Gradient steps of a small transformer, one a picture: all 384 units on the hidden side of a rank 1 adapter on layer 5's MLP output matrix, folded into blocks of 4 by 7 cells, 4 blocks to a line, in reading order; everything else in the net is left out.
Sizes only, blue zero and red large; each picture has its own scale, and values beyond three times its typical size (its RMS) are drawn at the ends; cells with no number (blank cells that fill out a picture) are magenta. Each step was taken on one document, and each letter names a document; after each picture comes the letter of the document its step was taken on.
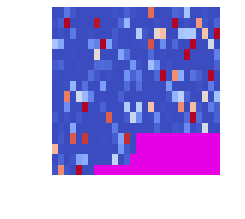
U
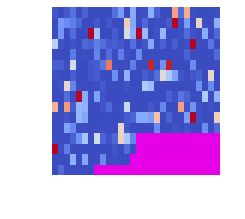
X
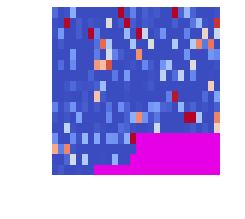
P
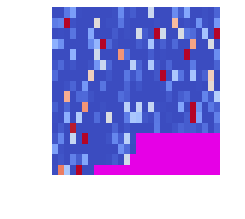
U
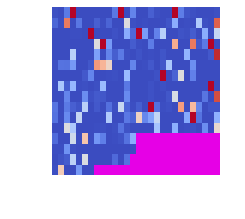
P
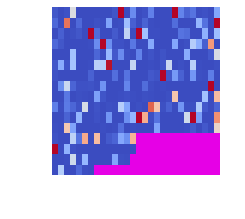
P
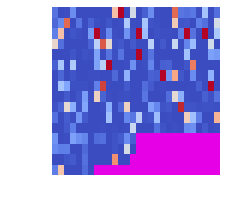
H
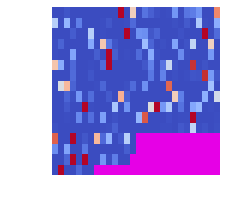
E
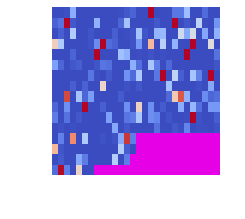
U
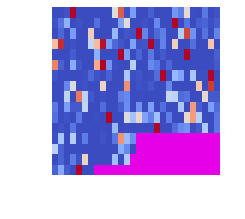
U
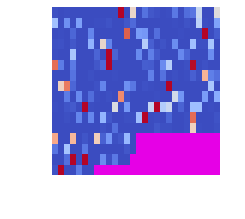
E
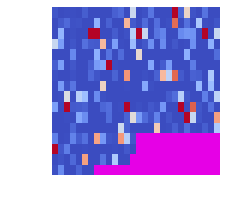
X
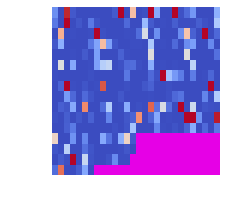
H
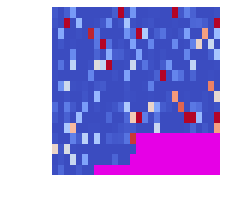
P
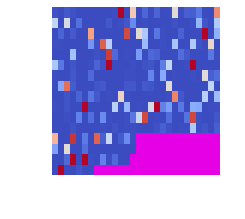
E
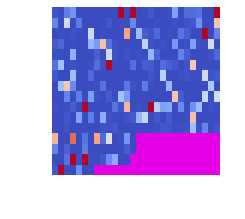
E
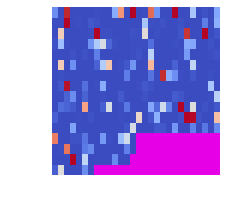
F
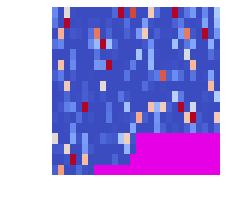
F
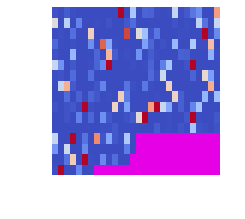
E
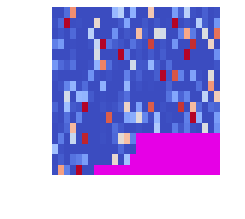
U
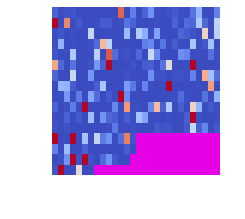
E
